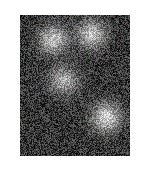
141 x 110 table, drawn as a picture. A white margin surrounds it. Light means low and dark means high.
The halves do not mirror each other. Overall the values sit about 70% of the way up the scale. There are four dips. No single row or column stands out from its neighbours.
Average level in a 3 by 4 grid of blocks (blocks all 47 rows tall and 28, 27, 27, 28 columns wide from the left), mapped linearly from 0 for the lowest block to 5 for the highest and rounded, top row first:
3004 | 5144 | 5531
